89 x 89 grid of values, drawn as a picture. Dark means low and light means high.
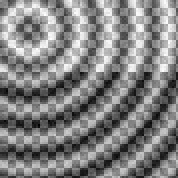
Rings: centred on the top left. Average level on the scale: 50%. Seam: horizontal, 40% of the way down, the top part higher.
